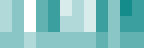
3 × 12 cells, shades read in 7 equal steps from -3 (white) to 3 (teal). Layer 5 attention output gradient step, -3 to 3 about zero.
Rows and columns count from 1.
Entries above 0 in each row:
5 5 3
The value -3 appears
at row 1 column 3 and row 2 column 3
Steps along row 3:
same down up same same same same up down up same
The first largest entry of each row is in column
11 5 9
